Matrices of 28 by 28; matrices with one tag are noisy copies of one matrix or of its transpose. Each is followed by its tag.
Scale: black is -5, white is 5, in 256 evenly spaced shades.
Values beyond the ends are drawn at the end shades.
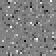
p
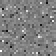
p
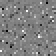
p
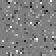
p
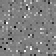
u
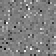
u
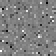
p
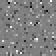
p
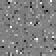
p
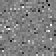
u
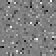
p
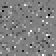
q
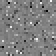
p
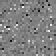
u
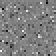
p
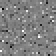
p
